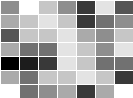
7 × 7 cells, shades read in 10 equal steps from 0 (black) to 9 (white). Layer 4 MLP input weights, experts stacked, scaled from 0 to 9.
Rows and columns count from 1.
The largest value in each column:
9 9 8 8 8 8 9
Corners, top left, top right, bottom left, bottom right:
5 3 9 9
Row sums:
39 39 43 42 26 41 41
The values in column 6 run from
4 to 8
